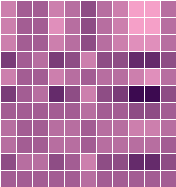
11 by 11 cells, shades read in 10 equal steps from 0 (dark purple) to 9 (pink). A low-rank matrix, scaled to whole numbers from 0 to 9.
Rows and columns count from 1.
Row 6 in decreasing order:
7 6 5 4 4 4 3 3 2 0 0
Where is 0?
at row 6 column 9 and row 6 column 10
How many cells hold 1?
0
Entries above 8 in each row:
2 2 0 0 0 0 0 0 0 0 0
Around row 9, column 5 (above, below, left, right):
6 5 6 5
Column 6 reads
4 4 4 7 5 7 6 5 5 7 6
